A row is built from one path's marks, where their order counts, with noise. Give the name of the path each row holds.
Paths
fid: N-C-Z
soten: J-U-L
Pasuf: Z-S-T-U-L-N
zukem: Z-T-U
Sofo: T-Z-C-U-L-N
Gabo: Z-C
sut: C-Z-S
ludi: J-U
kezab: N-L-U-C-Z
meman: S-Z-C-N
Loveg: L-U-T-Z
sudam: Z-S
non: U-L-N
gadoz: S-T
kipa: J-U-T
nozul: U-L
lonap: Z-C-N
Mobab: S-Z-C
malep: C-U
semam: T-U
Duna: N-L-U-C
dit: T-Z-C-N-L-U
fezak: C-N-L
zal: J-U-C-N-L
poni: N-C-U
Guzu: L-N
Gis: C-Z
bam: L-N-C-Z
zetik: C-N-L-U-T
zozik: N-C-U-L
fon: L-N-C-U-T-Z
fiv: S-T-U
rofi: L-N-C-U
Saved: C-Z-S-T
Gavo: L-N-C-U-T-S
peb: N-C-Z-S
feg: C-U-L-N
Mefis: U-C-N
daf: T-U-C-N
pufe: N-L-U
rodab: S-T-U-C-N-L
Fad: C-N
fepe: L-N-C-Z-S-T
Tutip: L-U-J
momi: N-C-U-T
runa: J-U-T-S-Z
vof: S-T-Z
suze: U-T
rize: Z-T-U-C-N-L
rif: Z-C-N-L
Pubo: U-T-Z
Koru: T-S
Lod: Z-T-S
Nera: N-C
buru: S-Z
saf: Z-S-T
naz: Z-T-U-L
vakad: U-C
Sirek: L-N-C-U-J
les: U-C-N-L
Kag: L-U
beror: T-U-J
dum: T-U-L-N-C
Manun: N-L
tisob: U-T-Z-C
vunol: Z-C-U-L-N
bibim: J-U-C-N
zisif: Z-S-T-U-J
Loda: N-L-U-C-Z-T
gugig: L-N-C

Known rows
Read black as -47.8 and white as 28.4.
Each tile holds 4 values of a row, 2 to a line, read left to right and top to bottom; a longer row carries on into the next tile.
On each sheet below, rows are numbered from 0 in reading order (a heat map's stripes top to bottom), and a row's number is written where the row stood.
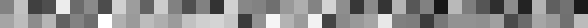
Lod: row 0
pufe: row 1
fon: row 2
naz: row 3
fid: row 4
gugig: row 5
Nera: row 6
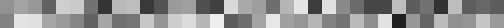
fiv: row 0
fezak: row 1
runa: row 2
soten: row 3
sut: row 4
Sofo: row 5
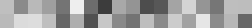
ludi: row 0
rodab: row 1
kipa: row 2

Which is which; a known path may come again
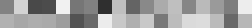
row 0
saf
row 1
dit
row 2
ludi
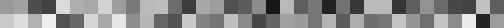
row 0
runa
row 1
kipa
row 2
rodab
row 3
Nera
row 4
fezak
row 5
sut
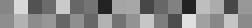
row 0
Koru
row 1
rif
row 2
zozik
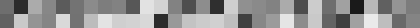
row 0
rize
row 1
Loveg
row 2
fon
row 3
momi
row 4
vakad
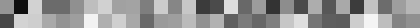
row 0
rofi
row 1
beror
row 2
Lod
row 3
Gabo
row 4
malep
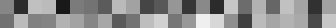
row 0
zal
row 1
Guzu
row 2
tisob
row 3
Sirek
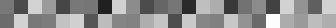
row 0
non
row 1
feg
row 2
les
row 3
pufe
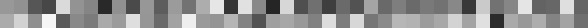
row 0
buru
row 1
bam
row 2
soten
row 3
Mefis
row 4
Pasuf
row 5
Loda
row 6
gadoz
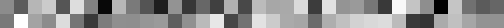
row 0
nozul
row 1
gugig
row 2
Mobab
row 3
Tutip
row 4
Pubo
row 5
Duna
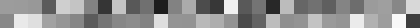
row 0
fiv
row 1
Fad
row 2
Saved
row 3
Sofo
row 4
naz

